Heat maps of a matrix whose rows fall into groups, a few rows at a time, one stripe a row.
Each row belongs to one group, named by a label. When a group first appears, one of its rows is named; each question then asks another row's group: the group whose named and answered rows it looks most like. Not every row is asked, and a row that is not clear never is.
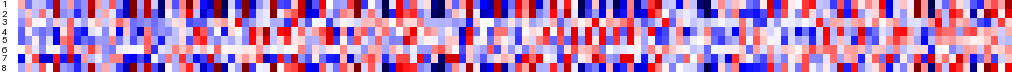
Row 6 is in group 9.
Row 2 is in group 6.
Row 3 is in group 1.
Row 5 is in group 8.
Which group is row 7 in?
1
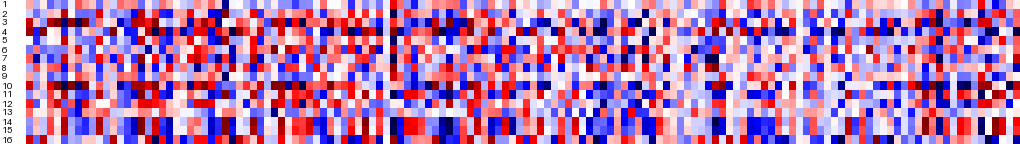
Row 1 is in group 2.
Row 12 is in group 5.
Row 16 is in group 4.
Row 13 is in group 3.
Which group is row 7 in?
6
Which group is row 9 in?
2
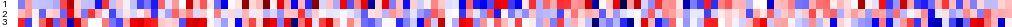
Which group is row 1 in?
8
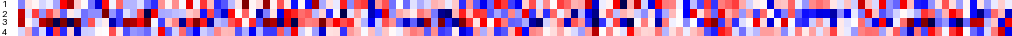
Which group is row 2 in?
4
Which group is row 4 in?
1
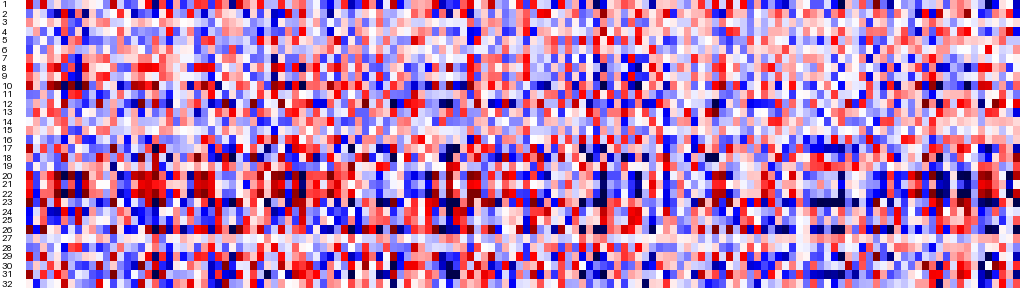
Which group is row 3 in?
3
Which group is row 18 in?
6
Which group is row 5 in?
8
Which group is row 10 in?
5
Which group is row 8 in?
5
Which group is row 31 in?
4
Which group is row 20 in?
5
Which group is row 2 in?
1
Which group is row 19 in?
9
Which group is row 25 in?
1
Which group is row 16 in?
8
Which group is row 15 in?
3
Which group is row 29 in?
4
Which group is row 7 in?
3
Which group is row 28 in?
8
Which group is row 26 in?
4
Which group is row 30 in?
6
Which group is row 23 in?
4
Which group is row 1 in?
4
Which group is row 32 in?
6
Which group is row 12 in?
6
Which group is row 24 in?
1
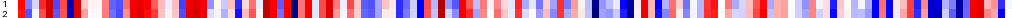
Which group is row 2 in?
5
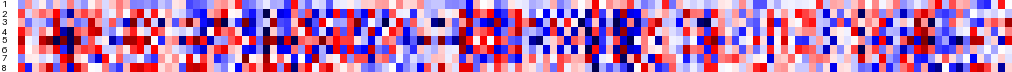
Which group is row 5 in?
5
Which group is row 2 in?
3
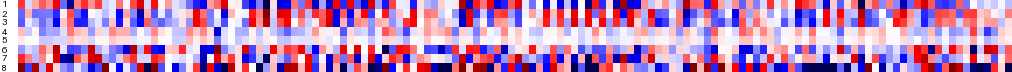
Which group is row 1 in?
3
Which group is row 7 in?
3
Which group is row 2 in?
8
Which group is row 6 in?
6
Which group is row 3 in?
8
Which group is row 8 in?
4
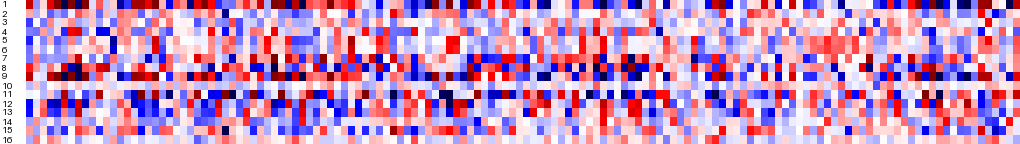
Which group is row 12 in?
1
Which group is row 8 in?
3
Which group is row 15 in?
2
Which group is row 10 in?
9
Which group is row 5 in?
9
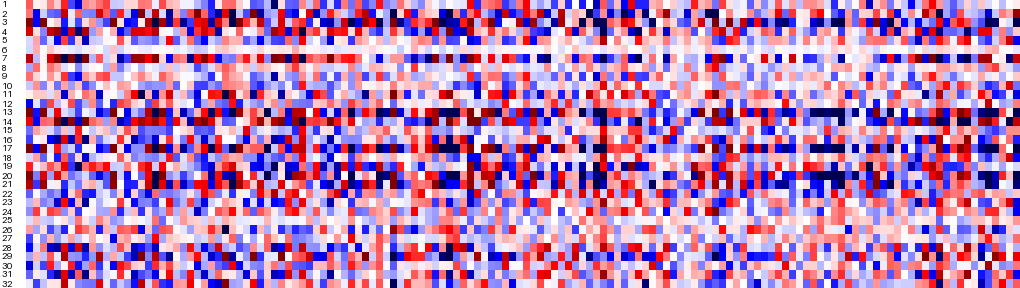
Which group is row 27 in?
9
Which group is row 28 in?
1
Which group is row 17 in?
4
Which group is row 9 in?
3
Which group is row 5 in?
1
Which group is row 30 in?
9
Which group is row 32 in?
6
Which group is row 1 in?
3
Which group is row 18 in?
1
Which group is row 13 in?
4
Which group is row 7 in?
5
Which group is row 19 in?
3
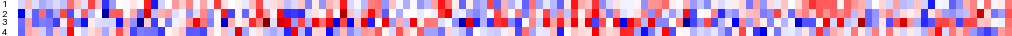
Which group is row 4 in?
1
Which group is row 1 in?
9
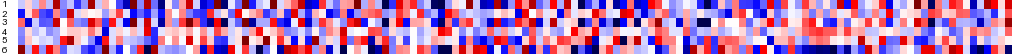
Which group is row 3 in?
6
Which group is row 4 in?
9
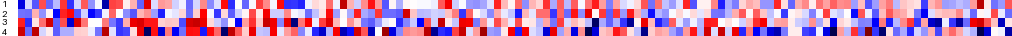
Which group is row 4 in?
4
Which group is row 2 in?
8
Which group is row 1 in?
9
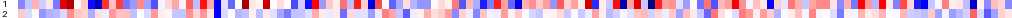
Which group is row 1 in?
8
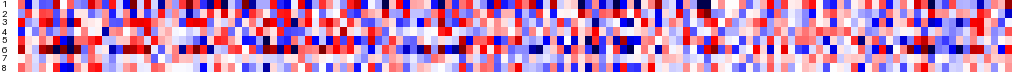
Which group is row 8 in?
3
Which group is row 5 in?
3
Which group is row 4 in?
9
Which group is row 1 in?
6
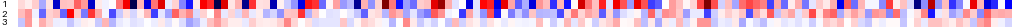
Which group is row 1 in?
2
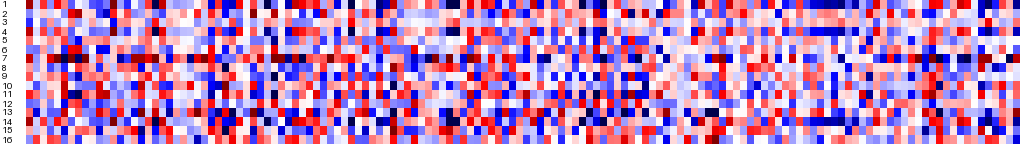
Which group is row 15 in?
2
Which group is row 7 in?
5
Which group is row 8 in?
2
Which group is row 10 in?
6
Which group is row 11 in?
3
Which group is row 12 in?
8
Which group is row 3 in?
9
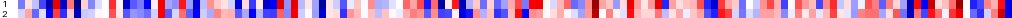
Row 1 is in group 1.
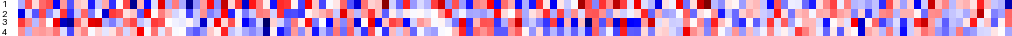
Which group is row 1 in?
2
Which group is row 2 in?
9
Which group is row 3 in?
3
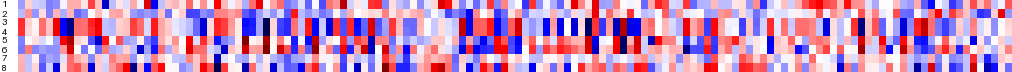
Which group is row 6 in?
8
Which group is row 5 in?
8
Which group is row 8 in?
2
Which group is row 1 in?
9
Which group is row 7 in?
2
